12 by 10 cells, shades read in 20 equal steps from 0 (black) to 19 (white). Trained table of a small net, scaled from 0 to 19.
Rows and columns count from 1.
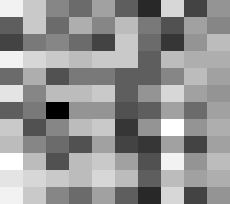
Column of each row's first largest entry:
1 2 6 1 9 1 8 8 1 1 1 1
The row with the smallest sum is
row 7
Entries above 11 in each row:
4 4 2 9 3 6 2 5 4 7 9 4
